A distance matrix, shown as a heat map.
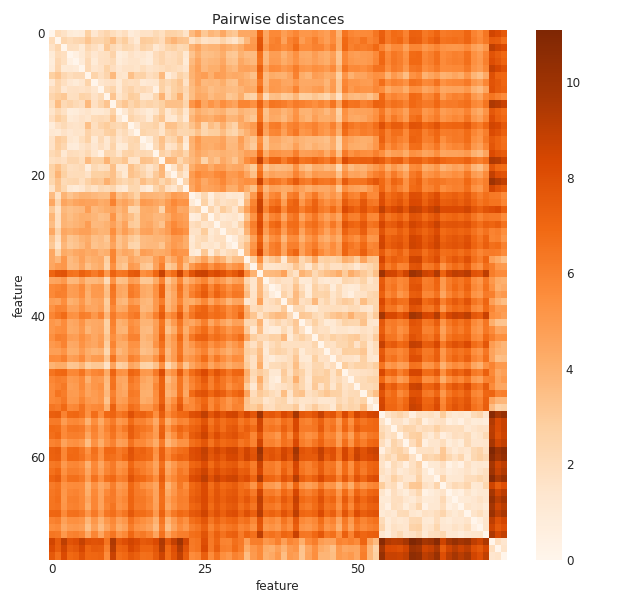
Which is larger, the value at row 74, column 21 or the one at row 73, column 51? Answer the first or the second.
the first
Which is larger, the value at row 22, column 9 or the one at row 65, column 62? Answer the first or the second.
the first
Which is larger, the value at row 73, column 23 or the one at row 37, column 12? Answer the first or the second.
the first
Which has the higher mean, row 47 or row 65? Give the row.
65
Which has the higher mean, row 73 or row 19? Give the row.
73
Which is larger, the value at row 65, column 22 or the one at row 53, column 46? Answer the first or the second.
the first
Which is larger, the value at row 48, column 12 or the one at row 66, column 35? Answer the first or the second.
the second
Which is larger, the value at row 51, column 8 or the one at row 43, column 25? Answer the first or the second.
the second
